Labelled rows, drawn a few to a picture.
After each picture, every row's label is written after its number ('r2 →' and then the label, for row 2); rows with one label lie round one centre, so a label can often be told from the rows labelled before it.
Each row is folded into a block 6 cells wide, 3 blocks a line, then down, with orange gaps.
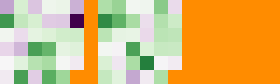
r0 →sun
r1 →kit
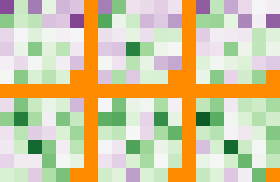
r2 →sun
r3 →sun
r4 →sun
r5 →kit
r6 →kit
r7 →kit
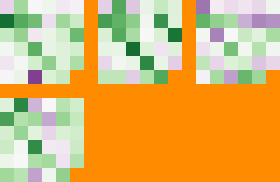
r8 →kit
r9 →kit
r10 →sun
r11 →kit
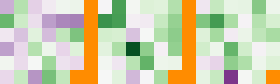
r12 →sun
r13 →kit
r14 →kit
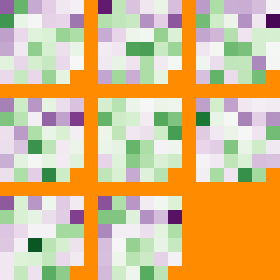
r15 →sun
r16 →sun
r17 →sun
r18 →sun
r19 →kit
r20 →sun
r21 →sun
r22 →sun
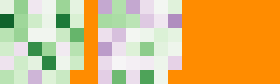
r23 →kit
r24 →sun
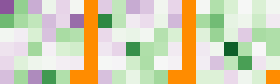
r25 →sun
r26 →sun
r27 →kit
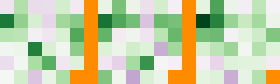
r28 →kit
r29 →kit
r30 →kit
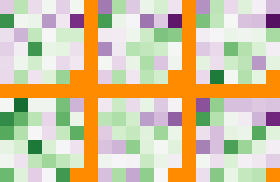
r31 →sun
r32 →sun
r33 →sun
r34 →kit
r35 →sun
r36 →sun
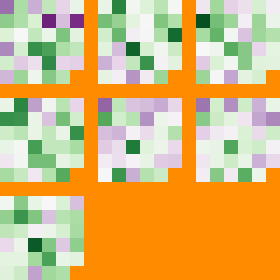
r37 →sun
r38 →kit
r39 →kit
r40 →kit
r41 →sun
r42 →sun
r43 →kit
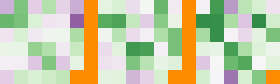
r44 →sun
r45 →kit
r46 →kit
